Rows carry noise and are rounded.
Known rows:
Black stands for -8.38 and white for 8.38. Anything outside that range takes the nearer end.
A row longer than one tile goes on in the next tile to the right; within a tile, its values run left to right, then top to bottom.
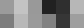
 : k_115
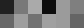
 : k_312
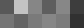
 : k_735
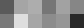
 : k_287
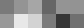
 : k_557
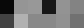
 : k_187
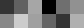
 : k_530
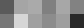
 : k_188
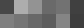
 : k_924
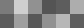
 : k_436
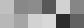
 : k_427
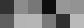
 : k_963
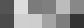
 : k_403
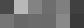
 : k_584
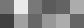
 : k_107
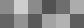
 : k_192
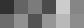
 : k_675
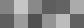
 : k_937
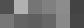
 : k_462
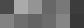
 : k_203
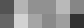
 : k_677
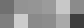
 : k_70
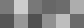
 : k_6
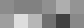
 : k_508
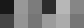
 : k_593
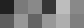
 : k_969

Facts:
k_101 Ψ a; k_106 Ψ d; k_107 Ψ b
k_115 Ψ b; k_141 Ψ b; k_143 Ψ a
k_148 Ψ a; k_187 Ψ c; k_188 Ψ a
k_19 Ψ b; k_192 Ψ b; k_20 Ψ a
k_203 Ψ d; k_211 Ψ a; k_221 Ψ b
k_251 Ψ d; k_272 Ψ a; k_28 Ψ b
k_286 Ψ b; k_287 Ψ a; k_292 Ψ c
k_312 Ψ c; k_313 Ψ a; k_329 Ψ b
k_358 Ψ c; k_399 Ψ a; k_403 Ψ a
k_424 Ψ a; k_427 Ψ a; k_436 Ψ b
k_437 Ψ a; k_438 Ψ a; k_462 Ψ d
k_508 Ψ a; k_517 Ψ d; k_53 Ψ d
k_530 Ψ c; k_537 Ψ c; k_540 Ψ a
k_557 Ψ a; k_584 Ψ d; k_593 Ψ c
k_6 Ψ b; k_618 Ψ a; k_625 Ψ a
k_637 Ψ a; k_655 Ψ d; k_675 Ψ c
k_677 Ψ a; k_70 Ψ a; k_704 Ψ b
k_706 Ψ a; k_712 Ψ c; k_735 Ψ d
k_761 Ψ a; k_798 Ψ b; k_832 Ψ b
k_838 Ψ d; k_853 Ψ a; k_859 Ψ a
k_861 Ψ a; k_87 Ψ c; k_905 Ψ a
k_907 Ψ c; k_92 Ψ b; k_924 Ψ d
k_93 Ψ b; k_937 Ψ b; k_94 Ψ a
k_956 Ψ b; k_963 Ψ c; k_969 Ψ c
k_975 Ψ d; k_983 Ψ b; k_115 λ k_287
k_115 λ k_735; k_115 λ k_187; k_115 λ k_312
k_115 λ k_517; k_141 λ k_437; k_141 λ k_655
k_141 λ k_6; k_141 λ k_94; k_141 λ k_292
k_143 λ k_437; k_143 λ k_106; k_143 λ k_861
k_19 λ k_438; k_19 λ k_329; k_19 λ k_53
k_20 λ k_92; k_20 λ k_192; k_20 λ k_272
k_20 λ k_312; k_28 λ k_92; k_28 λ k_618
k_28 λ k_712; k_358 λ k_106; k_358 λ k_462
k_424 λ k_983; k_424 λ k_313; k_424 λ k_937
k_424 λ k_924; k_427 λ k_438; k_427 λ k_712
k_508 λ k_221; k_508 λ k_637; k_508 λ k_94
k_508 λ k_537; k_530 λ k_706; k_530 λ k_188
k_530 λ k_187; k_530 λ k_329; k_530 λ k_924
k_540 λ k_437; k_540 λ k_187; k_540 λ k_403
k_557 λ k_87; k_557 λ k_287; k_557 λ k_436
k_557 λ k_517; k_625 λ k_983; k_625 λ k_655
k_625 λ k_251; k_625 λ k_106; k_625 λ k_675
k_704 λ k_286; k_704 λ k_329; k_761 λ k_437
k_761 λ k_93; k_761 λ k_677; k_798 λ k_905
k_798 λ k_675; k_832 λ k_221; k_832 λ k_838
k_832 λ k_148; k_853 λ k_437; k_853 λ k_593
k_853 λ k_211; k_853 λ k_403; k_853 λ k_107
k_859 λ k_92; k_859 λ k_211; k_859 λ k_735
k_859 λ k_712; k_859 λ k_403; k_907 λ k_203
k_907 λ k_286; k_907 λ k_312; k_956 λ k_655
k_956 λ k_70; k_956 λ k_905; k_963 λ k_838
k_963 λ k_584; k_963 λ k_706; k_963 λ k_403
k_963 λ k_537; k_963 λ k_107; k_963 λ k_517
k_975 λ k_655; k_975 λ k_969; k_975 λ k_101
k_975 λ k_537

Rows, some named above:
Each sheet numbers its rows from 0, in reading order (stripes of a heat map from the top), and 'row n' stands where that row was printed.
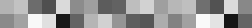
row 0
k_859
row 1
k_625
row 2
k_859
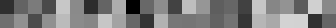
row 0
k_675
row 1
k_530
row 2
k_517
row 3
k_427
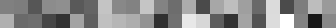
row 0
k_975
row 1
k_211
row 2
k_143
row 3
k_853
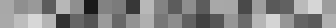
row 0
k_20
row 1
k_292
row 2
k_655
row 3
k_625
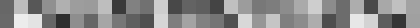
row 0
k_761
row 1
k_141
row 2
k_358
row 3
k_905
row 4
k_143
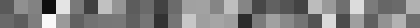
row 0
k_712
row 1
k_517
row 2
k_272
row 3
k_358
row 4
k_93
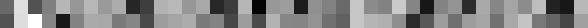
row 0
k_853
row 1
k_19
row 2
k_19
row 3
k_187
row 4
k_211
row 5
k_87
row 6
k_704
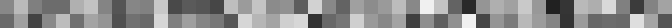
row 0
k_983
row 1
k_956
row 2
k_358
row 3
k_427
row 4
k_94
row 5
k_28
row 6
k_115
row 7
k_92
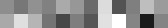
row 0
k_424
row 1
k_853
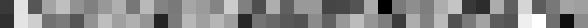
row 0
k_437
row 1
k_438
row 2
k_618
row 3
k_106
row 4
k_907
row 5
k_329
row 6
k_540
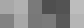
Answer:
k_832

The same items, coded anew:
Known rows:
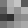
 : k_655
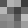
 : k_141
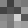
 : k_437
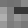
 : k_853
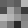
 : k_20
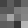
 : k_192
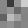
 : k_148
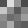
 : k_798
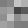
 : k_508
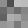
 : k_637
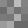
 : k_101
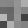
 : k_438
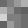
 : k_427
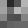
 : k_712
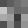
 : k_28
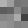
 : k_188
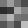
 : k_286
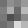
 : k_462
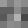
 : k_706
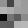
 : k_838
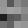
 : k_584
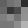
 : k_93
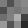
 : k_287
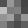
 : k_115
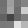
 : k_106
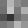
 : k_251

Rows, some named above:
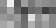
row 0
k_424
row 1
k_761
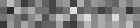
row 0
k_329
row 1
k_115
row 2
k_907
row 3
k_761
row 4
k_143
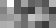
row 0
k_424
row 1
k_20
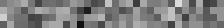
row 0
k_427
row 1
k_735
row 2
k_557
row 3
k_272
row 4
k_6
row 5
k_292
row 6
k_19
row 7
k_593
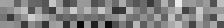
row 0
k_675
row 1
k_20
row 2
k_87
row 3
k_87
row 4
k_286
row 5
k_618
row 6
k_625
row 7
k_358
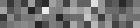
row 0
k_107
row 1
k_312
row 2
k_517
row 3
k_19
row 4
k_92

